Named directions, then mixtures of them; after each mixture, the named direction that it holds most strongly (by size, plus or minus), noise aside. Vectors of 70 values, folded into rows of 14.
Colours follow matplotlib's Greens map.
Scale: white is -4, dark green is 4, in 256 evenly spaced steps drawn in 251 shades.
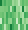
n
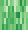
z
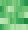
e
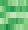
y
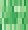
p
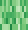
n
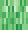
z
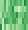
p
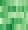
y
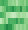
y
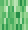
z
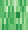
z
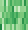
p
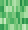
e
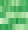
y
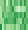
p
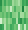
n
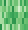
p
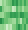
y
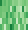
n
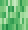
z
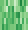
z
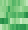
e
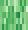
z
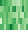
n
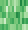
z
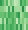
z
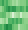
y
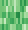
z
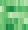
y
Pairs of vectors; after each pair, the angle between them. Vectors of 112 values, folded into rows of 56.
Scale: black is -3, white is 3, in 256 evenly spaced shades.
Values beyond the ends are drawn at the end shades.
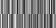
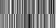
partly aligned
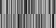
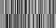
partly aligned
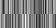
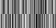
nearly parallel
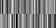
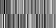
orthogonal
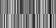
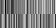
orthogonal
